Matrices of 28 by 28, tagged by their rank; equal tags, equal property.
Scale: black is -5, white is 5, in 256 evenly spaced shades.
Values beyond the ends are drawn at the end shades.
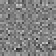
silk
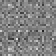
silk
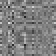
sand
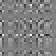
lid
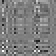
sand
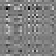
lid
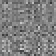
silk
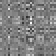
sand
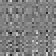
sand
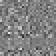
silk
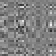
sand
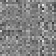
silk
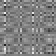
lid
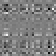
lid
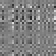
lid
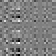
lid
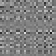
lid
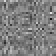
silk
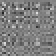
sand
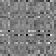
sand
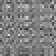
sand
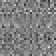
silk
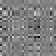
lid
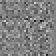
silk
